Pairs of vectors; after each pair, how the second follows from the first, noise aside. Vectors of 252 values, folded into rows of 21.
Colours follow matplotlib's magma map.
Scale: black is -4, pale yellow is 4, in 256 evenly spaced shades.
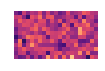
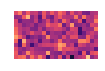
negated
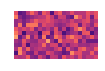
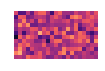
sign-scrambled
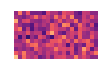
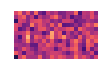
sign-scrambled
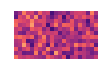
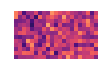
negated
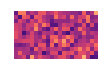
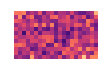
sign-scrambled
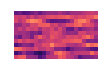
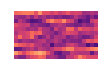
negated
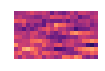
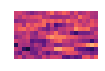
negated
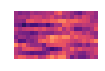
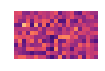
sign-scrambled
